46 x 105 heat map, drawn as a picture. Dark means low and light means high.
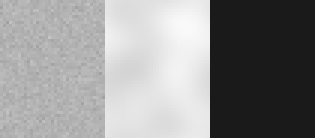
The table splits into one row of 3 panels. Panel 1,1: high, fine-grained, faint in contrast. Panel 1,2: very high, smooth, faint in contrast. Panel 1,3: very low, flat.
